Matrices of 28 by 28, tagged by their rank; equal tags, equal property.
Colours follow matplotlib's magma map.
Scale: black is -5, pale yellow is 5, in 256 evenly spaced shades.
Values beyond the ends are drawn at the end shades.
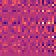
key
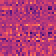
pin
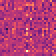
pin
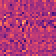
pin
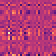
key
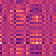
key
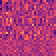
pin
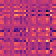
key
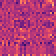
pin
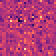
pin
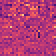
pin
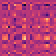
key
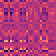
key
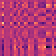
key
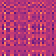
key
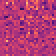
pin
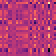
key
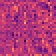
pin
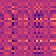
key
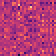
pin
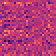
pin
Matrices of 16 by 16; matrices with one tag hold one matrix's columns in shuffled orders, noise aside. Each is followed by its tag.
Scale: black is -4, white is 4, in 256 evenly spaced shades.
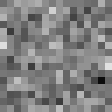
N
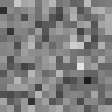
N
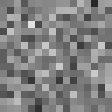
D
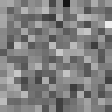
D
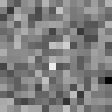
N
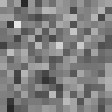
D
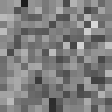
D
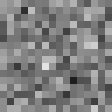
N
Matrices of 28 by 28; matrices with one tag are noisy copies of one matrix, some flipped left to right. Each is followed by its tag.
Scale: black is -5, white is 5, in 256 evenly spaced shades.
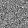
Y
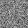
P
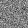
Y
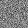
Y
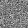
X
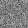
X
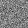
Y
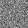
P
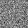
P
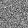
Y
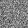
P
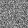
P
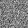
P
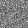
Y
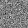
X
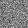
P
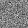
X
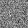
P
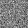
P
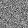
Y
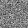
X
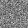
X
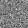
X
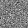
X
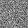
P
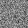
P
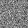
P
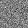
Y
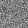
Y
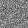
Y
